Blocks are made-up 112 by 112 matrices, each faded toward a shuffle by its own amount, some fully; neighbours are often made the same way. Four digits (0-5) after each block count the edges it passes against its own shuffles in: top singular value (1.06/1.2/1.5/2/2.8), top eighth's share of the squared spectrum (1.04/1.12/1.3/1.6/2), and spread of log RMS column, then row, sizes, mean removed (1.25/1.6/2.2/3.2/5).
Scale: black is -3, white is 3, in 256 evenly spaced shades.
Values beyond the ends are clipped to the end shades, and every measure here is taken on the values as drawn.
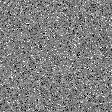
0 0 0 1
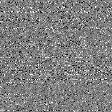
1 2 0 3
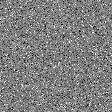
0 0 0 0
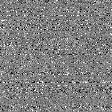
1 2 0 4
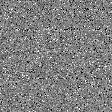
0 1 0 2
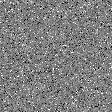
0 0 0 0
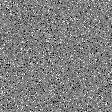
0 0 0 0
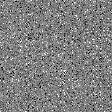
1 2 3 0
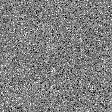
1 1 0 0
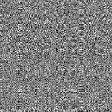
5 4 3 3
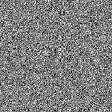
4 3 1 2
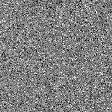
3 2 1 0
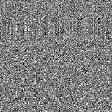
4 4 2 2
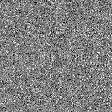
3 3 1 1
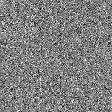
3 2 1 1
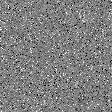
0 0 0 0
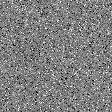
0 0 0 0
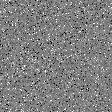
0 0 0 0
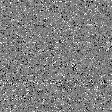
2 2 0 2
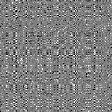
5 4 4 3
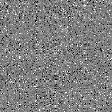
4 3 2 1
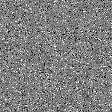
0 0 0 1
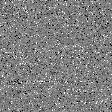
1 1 0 2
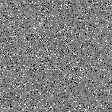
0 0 0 1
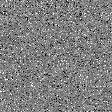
1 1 0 1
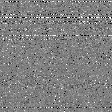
3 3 0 3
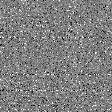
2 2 0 2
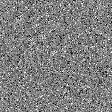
2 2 0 0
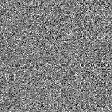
4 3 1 2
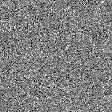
3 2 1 1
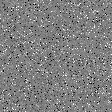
0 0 0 0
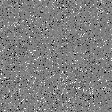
3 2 1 1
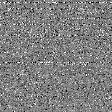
2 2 0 3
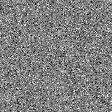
2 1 0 2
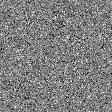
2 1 0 2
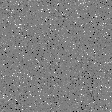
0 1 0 0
